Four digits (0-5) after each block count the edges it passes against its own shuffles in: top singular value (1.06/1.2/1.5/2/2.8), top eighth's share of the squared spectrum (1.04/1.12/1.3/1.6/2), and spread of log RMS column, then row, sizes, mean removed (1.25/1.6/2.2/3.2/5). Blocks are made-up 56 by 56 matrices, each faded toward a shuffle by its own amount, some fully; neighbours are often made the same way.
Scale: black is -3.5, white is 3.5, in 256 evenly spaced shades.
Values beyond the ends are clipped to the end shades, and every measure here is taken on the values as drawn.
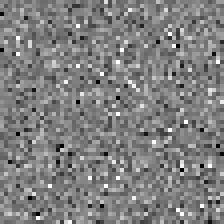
2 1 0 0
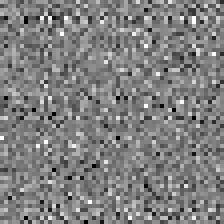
4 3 1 2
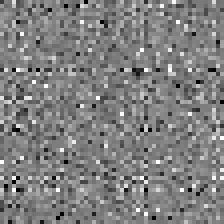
4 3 1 2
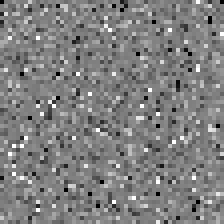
0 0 0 0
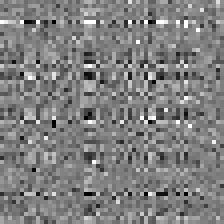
5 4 3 3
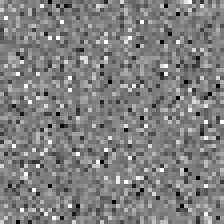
2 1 0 0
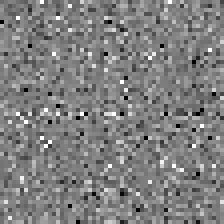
3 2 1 1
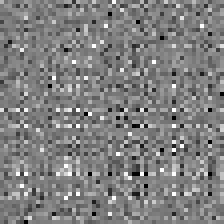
4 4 2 2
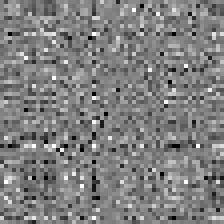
4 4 2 2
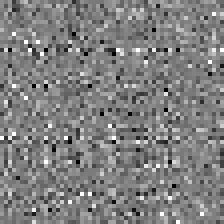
4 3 2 2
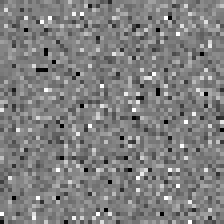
1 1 0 0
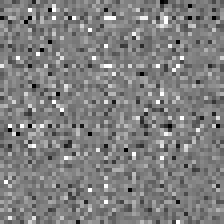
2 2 1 2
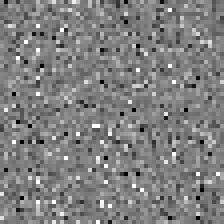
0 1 1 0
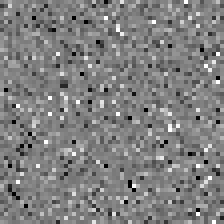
0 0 0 0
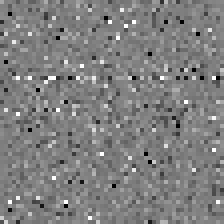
2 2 0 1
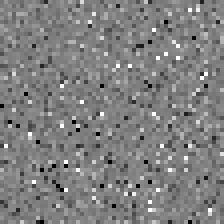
0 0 0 0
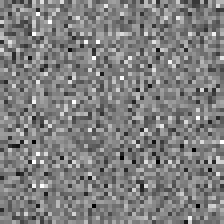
3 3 1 1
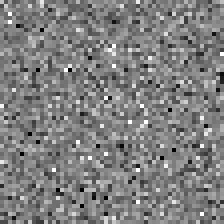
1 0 0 0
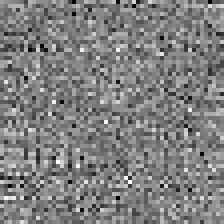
3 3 1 2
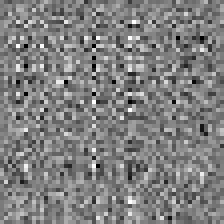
4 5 3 3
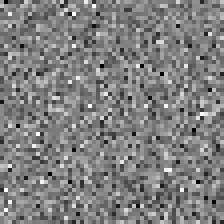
1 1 0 0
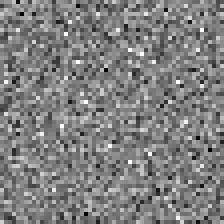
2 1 0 0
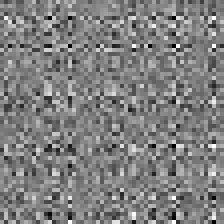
4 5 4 3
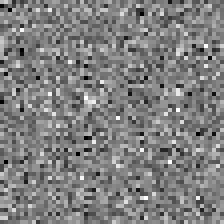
3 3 1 1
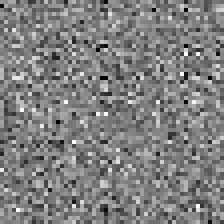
3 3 2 2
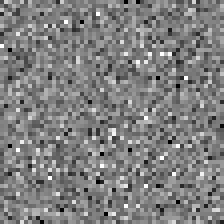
0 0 0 0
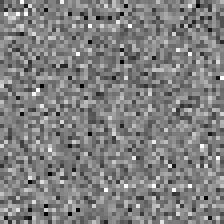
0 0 0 0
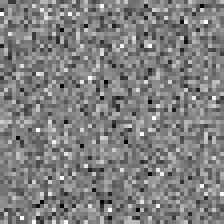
2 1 0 0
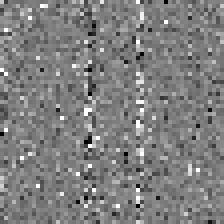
2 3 3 0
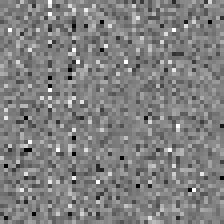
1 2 2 0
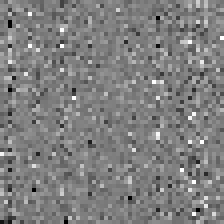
2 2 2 0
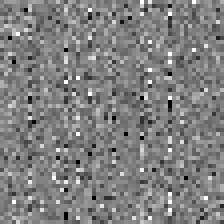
2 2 2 0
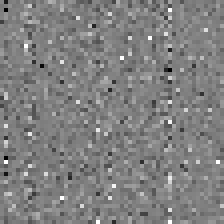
2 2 2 0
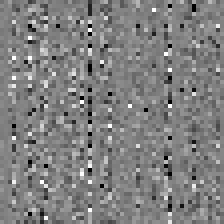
2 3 4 0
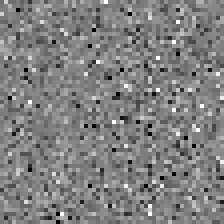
0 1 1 0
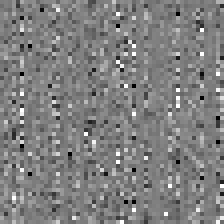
2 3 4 0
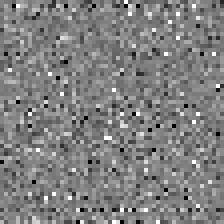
3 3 0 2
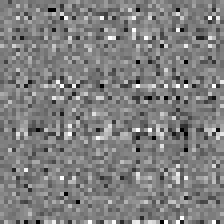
4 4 2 3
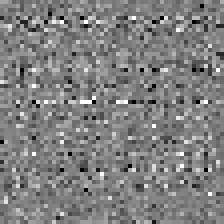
3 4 1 3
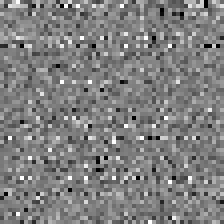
1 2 0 3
